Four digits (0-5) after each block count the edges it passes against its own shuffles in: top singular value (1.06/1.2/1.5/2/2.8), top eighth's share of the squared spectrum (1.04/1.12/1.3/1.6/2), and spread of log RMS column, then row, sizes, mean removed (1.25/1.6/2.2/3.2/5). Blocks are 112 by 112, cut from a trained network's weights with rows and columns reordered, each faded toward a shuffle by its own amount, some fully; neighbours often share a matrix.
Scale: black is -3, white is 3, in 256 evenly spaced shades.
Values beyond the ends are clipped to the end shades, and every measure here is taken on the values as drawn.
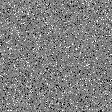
0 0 0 0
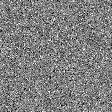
2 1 0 0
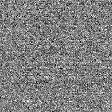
3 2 1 1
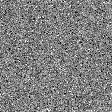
1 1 0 0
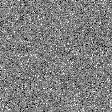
2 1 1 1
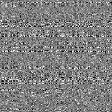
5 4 1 4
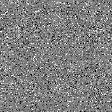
3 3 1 3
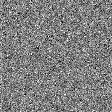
2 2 0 0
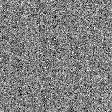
2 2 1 1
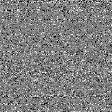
3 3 1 3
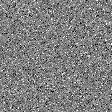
1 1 0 0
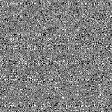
4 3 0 3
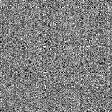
3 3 1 2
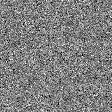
1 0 0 0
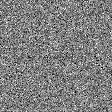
1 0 0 0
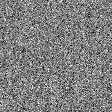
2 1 0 0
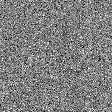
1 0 0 0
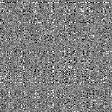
3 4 3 3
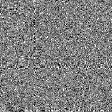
4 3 2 2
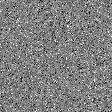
1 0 0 0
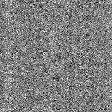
3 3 1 2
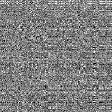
4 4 2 3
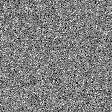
0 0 0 0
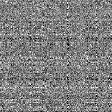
4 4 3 2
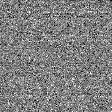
3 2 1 1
